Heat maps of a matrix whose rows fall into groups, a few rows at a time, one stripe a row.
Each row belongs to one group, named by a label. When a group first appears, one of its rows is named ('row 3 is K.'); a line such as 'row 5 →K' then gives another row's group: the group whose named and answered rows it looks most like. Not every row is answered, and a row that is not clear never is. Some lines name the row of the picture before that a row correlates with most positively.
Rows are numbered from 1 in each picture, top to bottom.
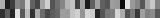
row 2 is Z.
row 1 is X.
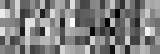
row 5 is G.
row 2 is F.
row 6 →Z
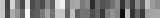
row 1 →X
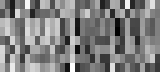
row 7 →X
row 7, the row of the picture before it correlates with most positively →1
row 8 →G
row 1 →X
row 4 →G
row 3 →G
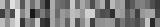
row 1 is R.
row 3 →R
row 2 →Z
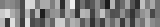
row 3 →X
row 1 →G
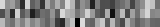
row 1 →X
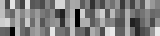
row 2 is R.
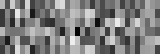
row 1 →X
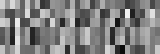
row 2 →X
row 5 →Z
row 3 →F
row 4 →Z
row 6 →F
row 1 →R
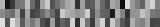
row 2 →Z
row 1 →X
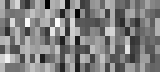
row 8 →G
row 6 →G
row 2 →G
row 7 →R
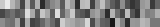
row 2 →G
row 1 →R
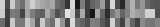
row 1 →G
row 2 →X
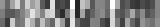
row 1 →R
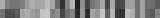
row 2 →G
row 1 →G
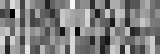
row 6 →X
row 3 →Z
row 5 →X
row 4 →R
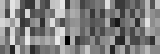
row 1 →F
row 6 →Z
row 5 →G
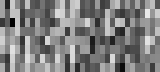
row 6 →R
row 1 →X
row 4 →F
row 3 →Z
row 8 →G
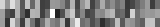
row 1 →R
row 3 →X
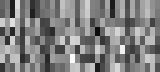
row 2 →Z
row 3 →R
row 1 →Z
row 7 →F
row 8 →Z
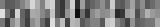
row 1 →G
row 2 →F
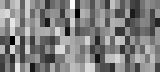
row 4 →G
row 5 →Z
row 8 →Z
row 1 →R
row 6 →X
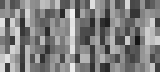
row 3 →X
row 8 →X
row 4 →F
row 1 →G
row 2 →R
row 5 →F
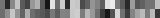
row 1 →F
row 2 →Z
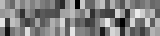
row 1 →R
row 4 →X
